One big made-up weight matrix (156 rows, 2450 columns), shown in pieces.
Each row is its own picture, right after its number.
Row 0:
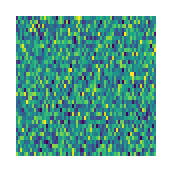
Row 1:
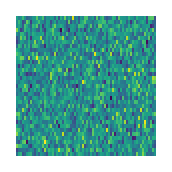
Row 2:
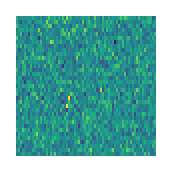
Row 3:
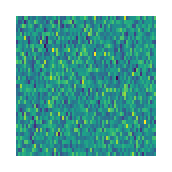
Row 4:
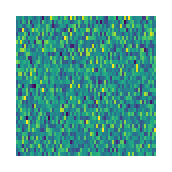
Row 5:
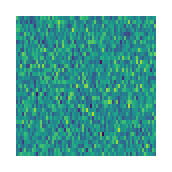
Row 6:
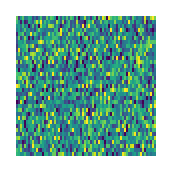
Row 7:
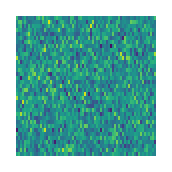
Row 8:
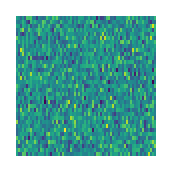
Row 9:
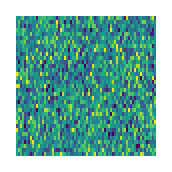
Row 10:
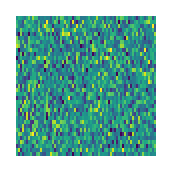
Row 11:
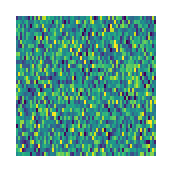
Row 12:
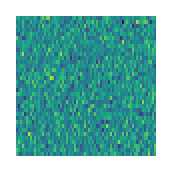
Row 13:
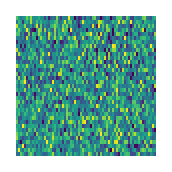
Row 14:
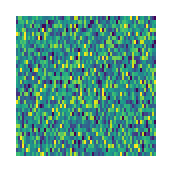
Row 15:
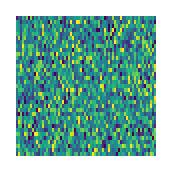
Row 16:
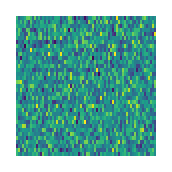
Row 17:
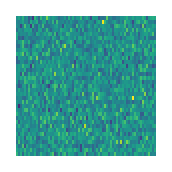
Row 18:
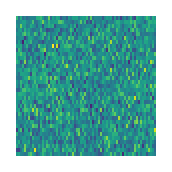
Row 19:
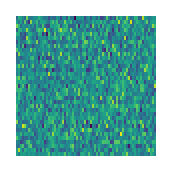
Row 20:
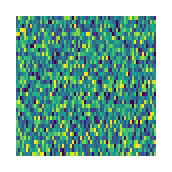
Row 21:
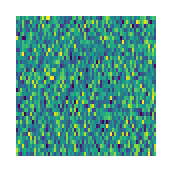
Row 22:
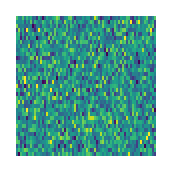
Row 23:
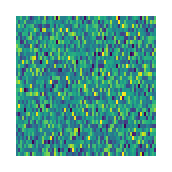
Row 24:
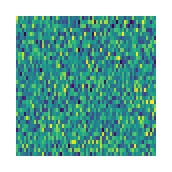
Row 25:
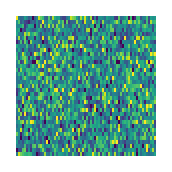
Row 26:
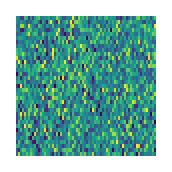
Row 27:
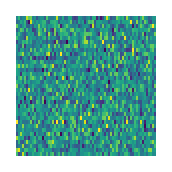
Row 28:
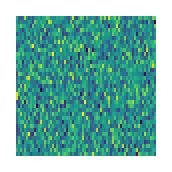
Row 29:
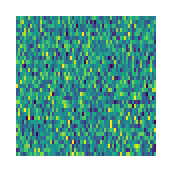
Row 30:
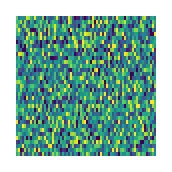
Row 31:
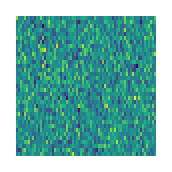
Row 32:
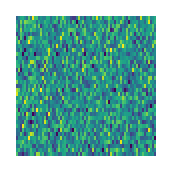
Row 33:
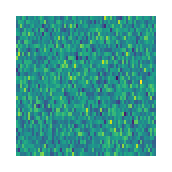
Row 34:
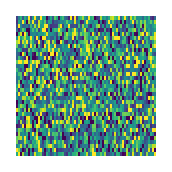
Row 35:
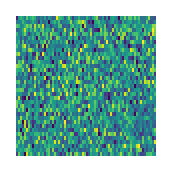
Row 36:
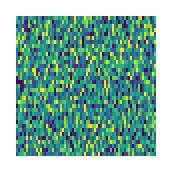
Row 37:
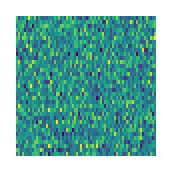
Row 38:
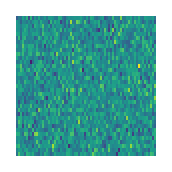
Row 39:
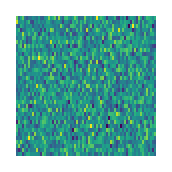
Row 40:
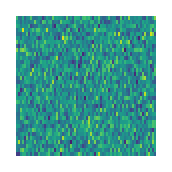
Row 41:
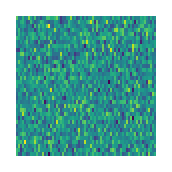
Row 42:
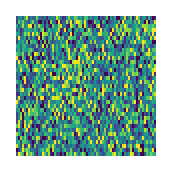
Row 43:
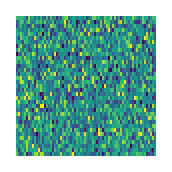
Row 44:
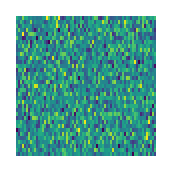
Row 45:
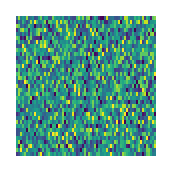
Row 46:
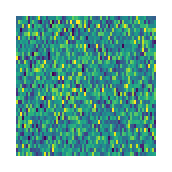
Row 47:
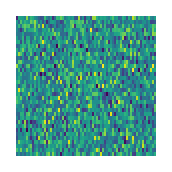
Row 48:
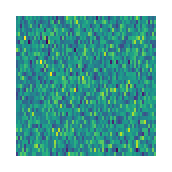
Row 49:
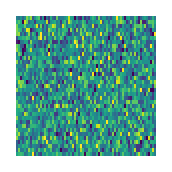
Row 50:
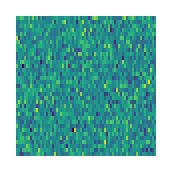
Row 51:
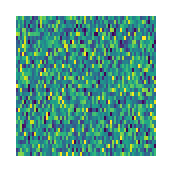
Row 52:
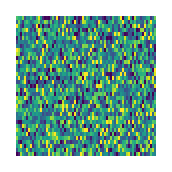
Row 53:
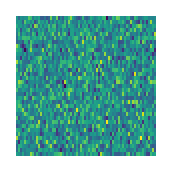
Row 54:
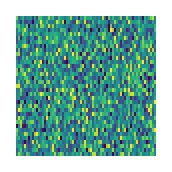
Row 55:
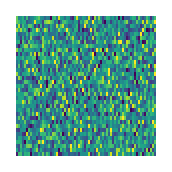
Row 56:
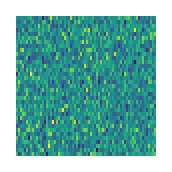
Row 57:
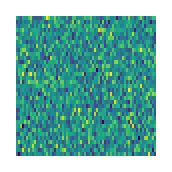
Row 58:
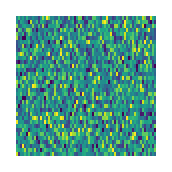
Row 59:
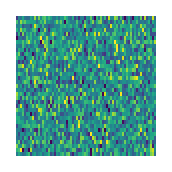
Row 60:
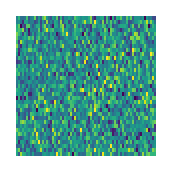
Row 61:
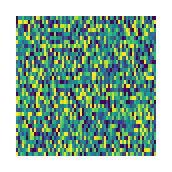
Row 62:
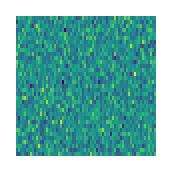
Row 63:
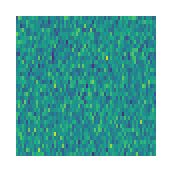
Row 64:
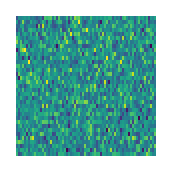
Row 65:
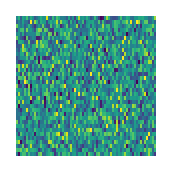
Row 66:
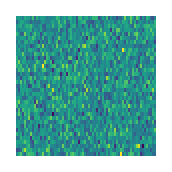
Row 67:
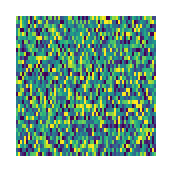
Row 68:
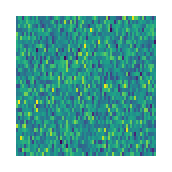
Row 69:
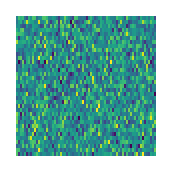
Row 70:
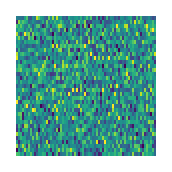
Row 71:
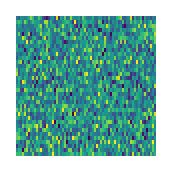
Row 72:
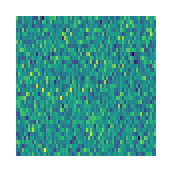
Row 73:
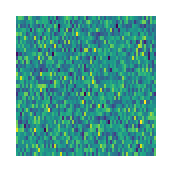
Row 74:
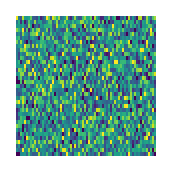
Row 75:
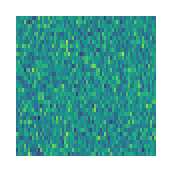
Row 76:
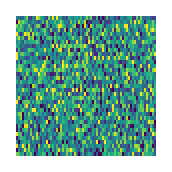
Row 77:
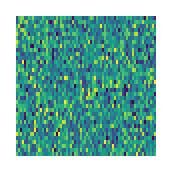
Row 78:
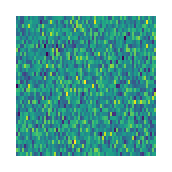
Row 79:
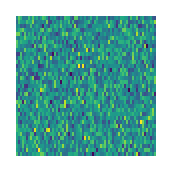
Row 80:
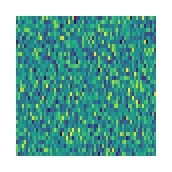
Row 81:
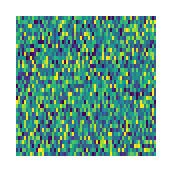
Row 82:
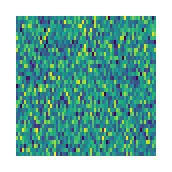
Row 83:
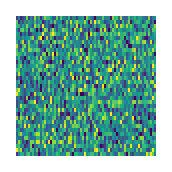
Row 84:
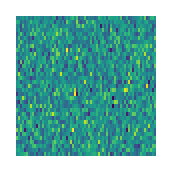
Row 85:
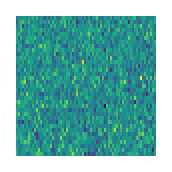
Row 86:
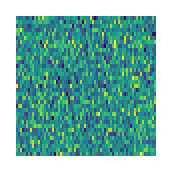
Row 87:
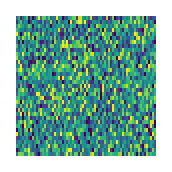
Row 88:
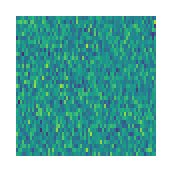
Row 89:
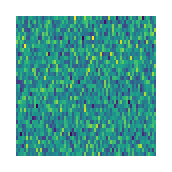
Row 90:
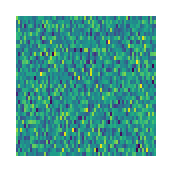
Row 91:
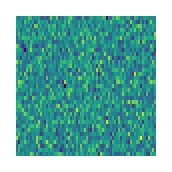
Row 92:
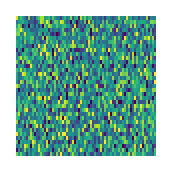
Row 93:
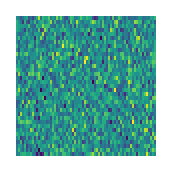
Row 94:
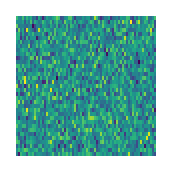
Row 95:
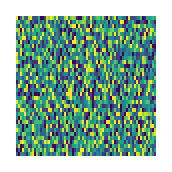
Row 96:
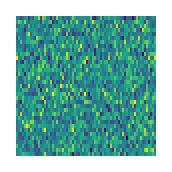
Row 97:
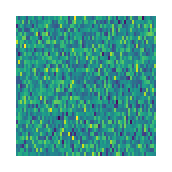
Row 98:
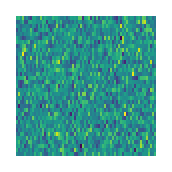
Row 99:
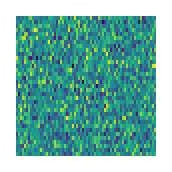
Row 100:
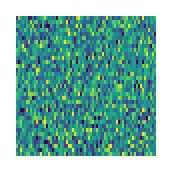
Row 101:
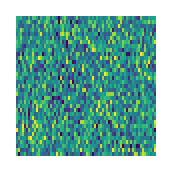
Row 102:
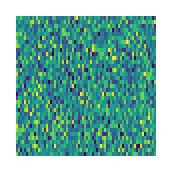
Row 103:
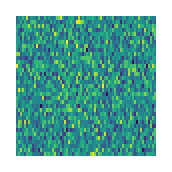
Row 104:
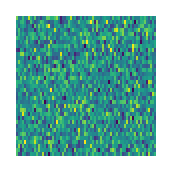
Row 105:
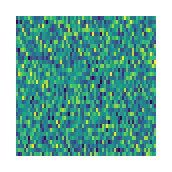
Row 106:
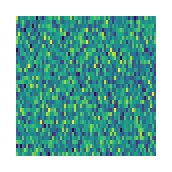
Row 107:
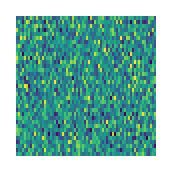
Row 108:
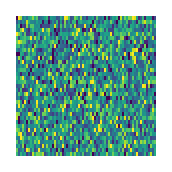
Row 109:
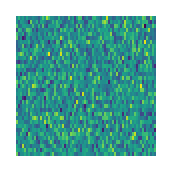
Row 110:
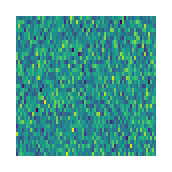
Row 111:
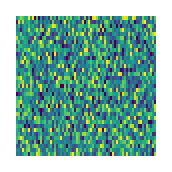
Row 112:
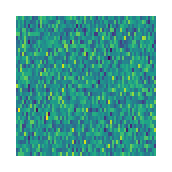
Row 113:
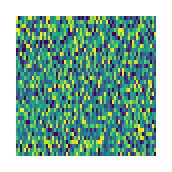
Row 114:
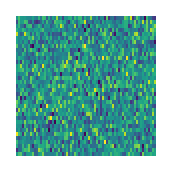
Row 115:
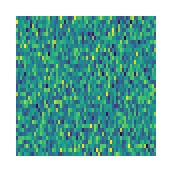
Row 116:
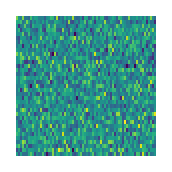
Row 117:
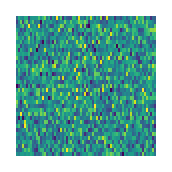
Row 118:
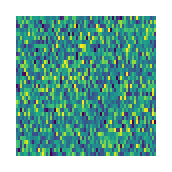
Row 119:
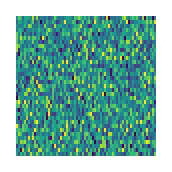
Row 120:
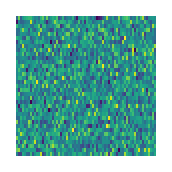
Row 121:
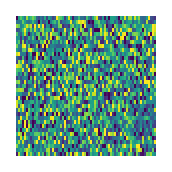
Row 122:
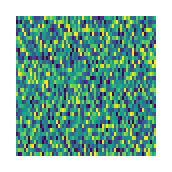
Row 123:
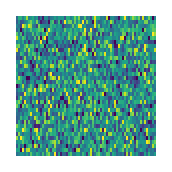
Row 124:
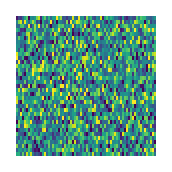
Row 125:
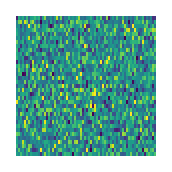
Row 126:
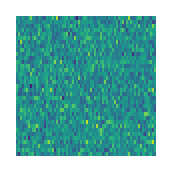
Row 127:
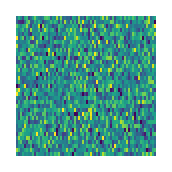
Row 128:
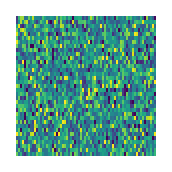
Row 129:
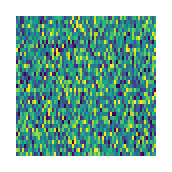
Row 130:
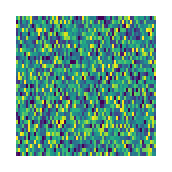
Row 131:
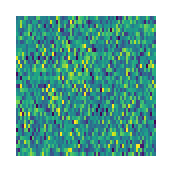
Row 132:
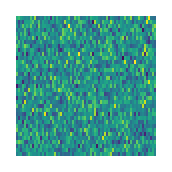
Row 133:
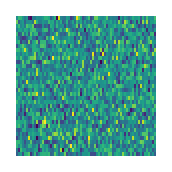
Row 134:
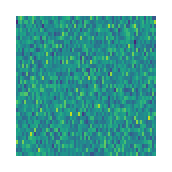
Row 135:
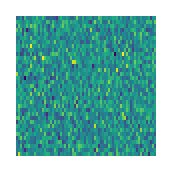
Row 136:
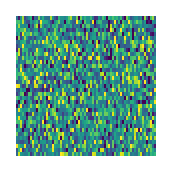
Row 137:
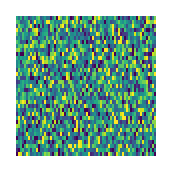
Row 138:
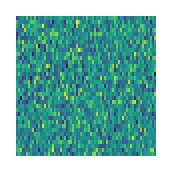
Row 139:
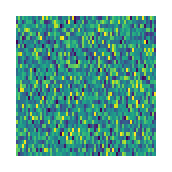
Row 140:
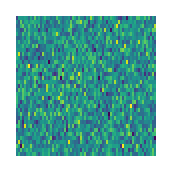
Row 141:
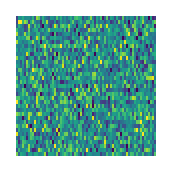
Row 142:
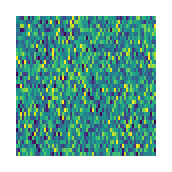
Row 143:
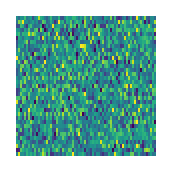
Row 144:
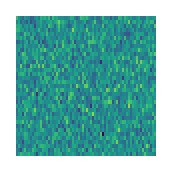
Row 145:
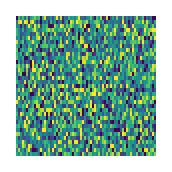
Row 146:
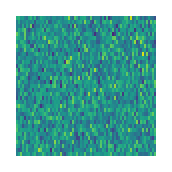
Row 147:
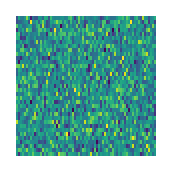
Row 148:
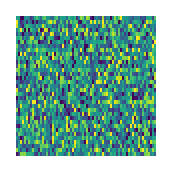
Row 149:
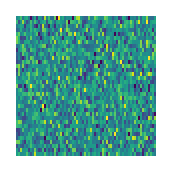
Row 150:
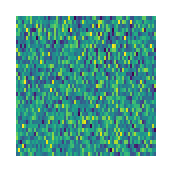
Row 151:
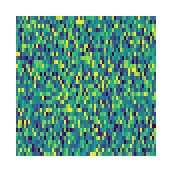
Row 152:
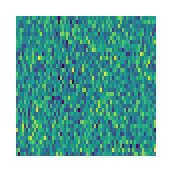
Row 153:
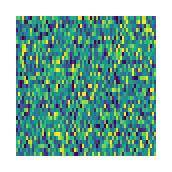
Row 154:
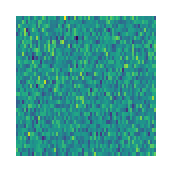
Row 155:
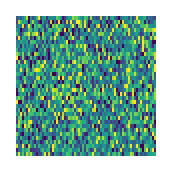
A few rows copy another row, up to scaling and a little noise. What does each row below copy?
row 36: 89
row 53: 91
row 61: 141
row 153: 98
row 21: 12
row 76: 70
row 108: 63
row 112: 51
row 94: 22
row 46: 155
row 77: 128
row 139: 80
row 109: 58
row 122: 105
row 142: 26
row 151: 103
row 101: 152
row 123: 82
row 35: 121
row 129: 78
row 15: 38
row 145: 125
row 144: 5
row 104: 41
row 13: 150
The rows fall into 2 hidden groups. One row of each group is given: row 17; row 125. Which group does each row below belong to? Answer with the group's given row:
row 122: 17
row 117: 125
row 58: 17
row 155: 125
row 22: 17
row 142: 125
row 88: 125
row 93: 125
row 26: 125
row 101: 125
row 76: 125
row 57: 17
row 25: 125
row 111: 125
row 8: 17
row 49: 17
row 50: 125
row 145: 125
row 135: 17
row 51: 125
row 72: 17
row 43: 125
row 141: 125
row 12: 17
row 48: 125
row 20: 125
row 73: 125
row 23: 17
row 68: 125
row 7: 125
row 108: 125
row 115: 17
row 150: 17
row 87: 125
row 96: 125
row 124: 125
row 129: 125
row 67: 17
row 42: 125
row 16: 17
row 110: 125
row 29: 125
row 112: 125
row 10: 125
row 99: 17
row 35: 125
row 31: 125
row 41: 17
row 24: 17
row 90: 125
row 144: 125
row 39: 17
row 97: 17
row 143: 125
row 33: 125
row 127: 125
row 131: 125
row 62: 17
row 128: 125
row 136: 125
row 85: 125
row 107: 17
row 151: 125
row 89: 17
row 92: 125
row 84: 125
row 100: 17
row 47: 125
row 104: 17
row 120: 17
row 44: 17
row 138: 125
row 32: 125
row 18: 125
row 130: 17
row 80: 17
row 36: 17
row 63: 125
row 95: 17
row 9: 125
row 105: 17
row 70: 125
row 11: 125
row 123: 125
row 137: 17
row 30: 17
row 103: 125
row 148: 125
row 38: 125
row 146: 125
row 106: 17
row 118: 125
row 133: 17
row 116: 17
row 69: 125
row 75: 125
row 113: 17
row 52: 17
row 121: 125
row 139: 17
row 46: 125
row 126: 17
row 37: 17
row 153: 17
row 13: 17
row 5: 125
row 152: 125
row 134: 125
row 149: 17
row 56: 17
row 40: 17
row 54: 125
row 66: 125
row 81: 125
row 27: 17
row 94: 17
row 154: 17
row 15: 125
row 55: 17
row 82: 125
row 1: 17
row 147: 17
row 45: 17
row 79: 125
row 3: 125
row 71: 17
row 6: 125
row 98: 17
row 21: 17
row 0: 17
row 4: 17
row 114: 125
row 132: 125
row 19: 17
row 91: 17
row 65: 17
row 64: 17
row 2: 125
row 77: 125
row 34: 17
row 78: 125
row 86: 125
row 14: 125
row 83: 125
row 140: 125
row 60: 125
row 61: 125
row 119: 125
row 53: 17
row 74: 17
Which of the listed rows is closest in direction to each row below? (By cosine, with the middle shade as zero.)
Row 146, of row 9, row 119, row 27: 119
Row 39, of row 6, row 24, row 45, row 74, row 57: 74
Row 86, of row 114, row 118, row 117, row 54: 54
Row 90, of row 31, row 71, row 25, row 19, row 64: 25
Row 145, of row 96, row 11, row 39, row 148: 96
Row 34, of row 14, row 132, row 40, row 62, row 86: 62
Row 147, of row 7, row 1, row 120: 120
